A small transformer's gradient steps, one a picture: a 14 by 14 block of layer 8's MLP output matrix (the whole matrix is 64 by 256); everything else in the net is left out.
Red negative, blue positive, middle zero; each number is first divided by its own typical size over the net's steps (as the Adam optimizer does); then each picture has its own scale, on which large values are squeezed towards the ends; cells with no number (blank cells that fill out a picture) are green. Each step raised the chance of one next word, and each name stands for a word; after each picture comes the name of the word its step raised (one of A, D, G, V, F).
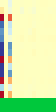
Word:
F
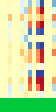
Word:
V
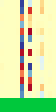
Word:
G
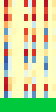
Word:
G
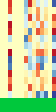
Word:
G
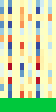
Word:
F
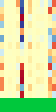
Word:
V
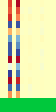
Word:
F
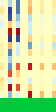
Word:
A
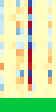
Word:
V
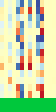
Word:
A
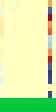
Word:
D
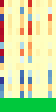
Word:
D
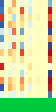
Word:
V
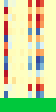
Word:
G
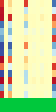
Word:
F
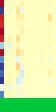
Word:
D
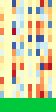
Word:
A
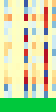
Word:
V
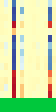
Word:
A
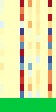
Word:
G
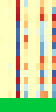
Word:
F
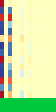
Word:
F
